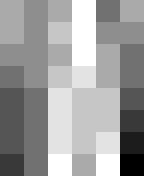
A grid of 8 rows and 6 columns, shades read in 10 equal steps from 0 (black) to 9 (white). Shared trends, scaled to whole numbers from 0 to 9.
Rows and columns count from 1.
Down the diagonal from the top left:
6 5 6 8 7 2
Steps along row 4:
up up up down down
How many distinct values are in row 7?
5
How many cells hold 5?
7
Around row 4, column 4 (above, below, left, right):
9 7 7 6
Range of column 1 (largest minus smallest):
4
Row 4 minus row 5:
1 1 -1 1 -1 1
